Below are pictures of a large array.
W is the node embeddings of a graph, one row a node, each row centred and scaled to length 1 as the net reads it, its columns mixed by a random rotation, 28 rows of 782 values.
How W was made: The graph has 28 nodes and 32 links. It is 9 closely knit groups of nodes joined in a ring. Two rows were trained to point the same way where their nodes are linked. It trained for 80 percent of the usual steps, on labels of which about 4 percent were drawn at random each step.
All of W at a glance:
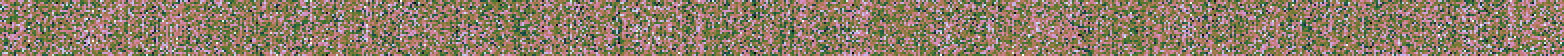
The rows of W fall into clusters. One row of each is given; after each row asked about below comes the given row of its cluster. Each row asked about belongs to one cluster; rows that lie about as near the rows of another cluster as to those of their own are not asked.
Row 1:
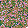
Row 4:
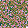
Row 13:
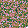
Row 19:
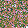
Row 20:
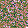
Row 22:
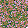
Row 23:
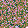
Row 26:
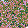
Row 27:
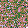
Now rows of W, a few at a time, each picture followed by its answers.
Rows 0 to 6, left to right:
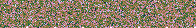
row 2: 26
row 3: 19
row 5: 20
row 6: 27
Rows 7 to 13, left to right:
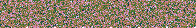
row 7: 1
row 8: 26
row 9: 22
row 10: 4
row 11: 23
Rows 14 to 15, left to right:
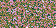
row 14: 23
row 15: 20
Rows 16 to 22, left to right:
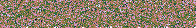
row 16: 27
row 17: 13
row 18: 13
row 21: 19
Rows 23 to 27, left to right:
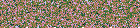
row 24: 13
